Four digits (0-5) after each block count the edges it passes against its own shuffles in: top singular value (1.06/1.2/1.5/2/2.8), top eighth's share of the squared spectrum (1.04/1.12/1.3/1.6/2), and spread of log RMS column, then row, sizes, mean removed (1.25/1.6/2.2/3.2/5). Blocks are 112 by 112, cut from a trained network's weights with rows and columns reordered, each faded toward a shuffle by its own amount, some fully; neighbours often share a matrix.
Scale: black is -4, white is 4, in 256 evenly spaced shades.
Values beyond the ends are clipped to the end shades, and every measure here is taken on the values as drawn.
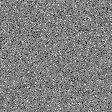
0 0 0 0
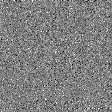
2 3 0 2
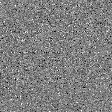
2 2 0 2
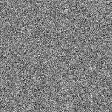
3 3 1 1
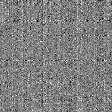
3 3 1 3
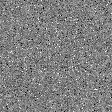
0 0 0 0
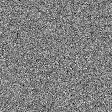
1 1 0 0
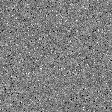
0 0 0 0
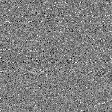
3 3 0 2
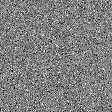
1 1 0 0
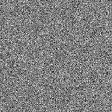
3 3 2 0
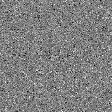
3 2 1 0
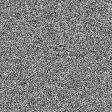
3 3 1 1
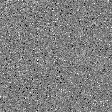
2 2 1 0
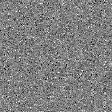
2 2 2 0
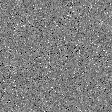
0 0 0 0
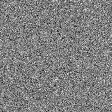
2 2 0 0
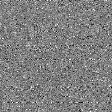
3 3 0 3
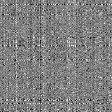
4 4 2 3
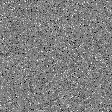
0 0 0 0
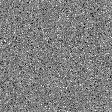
1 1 0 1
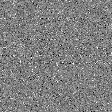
2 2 0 2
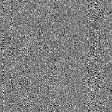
4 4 3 1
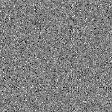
3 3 2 1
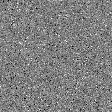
2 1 0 0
